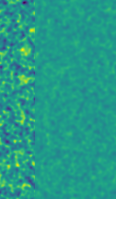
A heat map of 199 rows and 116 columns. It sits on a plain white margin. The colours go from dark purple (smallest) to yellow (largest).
There is no overall slope. A few values lie far out on both sides of the bulk. The field is mottled with small blotches. There are no regular stripes. The right part is calmer, past a seam about 30% of the way across. Neither half mirrors the other.
